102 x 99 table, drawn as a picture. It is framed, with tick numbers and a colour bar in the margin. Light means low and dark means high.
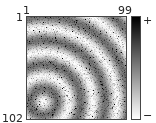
Rings: centred on the bottom left. Seam: none. Slope: none. Mirror symmetry: none.
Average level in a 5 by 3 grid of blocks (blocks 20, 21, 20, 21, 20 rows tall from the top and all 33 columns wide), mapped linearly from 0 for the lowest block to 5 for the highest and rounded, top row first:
0 3 1 | 1 2 1 | 3 1 2 | 3 0 2 | 5 0 1
